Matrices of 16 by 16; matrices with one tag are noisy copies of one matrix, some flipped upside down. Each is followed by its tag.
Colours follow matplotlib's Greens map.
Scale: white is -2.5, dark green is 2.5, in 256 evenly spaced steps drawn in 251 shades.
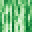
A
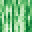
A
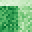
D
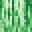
A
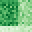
D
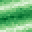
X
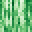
A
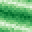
X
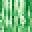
A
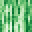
A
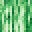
A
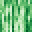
A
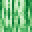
A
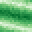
X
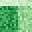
D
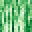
A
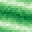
X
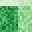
D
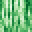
A
